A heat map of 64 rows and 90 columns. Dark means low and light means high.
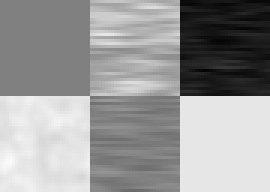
The table splits into 2 rows of 3 panels. Panel 1,1: middling, flat. Panel 1,2: high, streaked across. Panel 1,3: very low, streaked across, faint in contrast. Panel 2,1: very high, blotchy, faint in contrast. Panel 2,2: middling, streaked across, faint in contrast. Panel 2,3: very high, flat.
